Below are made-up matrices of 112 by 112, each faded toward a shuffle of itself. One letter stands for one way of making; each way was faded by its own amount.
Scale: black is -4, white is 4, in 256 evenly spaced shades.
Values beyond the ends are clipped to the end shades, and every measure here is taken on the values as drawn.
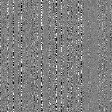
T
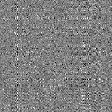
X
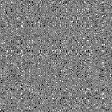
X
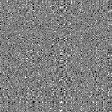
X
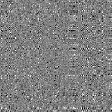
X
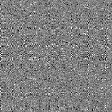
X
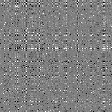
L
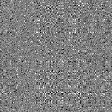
X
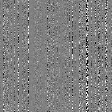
T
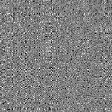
X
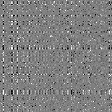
L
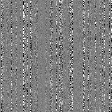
T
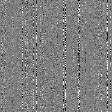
T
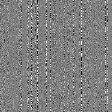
T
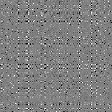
L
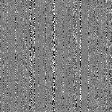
T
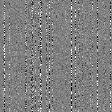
T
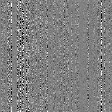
T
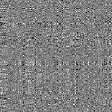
X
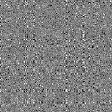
X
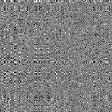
X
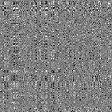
X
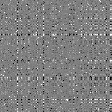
L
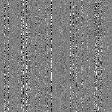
T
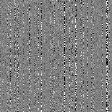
T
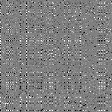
L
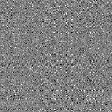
X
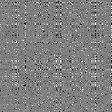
L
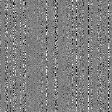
T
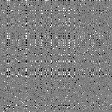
L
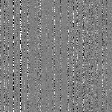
T
